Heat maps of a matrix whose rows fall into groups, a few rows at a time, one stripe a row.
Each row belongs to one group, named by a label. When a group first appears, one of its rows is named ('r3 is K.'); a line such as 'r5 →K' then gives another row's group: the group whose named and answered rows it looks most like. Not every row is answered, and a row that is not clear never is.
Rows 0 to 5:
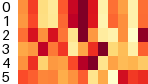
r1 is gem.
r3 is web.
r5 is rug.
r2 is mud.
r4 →gem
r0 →gem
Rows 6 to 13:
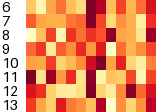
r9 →gem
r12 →rug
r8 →web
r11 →mud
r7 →gem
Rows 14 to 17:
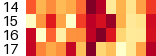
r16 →web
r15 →web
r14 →gem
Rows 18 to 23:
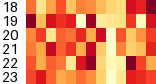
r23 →rug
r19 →mud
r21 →mud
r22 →rug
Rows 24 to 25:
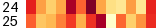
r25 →gem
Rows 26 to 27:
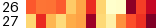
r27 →rug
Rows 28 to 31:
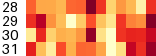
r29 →rug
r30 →rug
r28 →gem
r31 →rug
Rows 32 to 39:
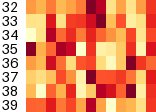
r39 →mud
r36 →rug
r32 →gem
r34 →web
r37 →web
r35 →mud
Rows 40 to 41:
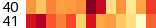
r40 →gem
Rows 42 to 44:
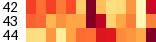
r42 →mud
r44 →web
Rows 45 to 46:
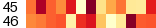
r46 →rug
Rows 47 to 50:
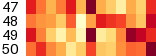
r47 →mud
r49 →rug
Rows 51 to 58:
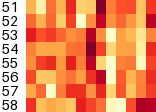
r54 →gem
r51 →web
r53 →mud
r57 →gem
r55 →mud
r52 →web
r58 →rug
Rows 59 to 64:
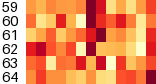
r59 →gem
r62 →mud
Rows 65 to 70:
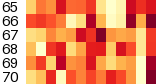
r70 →web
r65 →rug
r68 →web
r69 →mud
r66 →rug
